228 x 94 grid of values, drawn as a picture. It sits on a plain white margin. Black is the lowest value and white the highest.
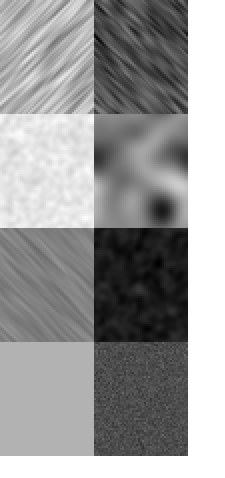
The table splits into 4 rows of 2 panels. Panel 1,1: high, slanting up to the right. Panel 1,2: low, slanting down to the right. Panel 2,1: very high, blotchy, faint in contrast. Panel 2,2: middling, smooth, strong in contrast. Panel 3,1: middling, slanting down to the right, faint in contrast. Panel 3,2: very low, blotchy, faint in contrast. Panel 4,1: high, flat. Panel 4,2: low, fine-grained, faint in contrast.
